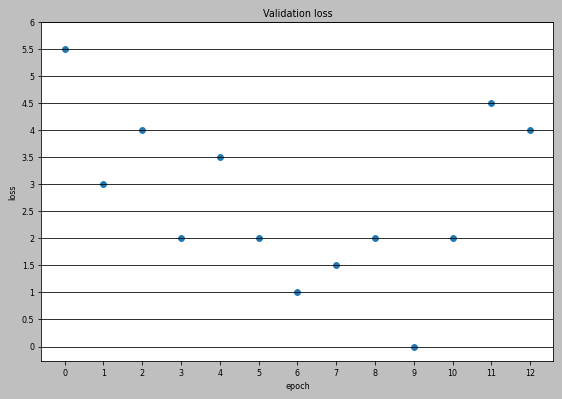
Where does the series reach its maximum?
0
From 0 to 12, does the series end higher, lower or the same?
lower
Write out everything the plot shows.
Title: Validation loss
x-axis: epoch, ticks 0 1 2 3 4 5 6 7 8 9 10 11 12
y-axis: loss, ticks 0 0.5 1 1.5 2 2.5 3 3.5 4 4.5 5 5.5 6
Values:
5.5 3 4 2 3.5 2 1 1.5 2 0 2 4.5 4
